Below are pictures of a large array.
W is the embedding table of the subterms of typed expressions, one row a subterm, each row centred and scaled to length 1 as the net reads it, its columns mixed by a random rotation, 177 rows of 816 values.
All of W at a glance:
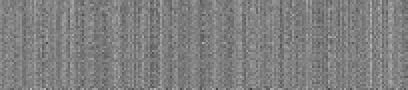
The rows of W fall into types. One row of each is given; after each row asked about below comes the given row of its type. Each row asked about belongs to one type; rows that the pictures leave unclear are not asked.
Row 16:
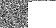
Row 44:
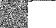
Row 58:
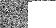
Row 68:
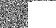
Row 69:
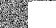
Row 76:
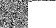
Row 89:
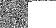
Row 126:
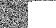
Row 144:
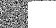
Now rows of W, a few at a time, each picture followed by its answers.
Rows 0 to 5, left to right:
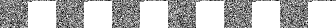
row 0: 68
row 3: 69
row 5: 69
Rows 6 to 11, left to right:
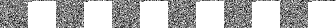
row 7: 68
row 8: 68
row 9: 144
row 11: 76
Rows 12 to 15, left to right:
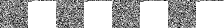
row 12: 69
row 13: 144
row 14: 44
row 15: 76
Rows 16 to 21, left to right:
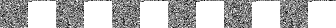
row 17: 58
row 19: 89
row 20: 126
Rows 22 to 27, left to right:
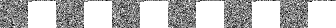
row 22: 58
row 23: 69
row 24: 126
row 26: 68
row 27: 68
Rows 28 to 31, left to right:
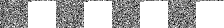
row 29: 68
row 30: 144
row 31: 144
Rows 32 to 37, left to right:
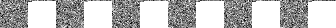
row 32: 16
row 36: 69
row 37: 76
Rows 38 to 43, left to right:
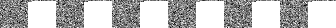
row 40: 16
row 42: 126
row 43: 126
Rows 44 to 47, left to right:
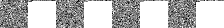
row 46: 144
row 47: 89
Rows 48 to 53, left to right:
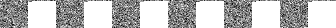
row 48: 58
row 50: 144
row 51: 89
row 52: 126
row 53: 16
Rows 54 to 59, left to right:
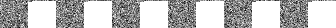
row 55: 76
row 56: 126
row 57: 16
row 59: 16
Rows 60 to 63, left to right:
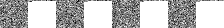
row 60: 68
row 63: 144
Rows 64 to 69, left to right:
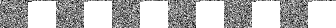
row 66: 76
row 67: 69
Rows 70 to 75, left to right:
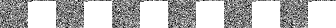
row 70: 44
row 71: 76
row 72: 58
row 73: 58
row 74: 144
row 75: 58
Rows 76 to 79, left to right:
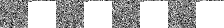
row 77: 68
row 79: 69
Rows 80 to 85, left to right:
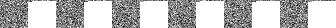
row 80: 68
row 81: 89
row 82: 144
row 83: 69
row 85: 76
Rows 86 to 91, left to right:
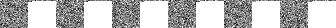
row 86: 126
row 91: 68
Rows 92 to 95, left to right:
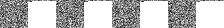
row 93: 89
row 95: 58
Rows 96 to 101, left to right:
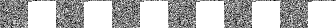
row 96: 58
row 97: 126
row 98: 16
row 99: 69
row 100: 69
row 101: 44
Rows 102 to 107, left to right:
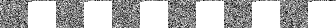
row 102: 89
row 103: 16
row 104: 76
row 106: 126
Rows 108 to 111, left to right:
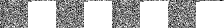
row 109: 16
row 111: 44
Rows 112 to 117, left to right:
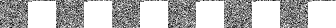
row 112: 76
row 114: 16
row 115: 58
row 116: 68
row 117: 76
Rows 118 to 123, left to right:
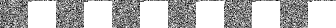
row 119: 16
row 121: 76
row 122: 44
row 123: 68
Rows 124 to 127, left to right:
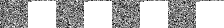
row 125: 58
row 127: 144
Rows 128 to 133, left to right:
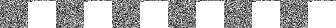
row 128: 68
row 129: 58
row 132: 89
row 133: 68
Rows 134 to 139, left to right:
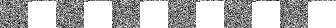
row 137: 16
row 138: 76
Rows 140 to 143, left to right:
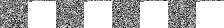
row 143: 89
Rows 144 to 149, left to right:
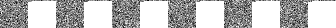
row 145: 44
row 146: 58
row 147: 16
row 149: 16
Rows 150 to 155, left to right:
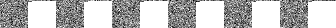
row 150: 69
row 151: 16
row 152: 58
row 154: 68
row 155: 76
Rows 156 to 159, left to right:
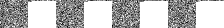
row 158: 44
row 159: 76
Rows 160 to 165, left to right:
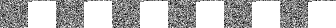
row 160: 16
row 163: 126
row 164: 126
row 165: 89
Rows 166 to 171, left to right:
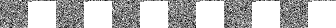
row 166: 76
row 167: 68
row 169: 69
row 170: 58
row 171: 16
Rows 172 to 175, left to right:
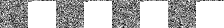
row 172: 69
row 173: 68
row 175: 58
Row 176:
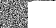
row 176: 44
